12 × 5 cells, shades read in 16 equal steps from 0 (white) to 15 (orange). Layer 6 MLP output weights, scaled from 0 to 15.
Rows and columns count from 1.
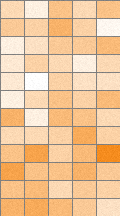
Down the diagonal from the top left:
5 6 7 2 4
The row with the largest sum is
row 9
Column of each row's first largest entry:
3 3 5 2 3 5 1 4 5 1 2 2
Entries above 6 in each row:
2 2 3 0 0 2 3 1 4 5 3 4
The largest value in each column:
12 12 10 11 15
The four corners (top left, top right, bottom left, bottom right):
5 8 10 4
